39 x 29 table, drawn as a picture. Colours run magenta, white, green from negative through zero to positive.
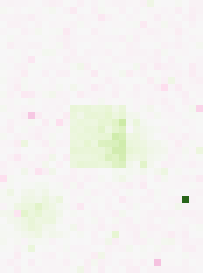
Histogram: skewed, a long tail of high values. Stripes: none. Odd patch: higher, in the centre. Bumps: two.
